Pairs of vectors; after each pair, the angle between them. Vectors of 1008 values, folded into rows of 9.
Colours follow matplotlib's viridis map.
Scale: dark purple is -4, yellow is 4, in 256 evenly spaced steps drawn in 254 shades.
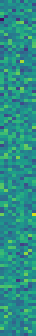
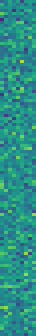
nearly parallel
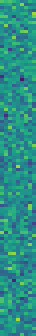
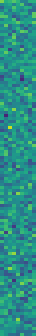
nearly parallel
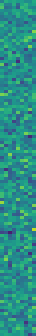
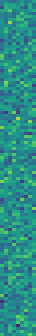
partly opposed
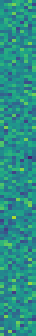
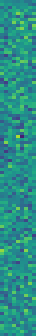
orthogonal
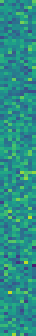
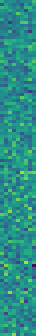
nearly parallel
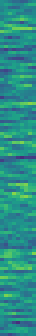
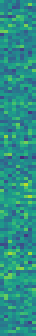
partly aligned
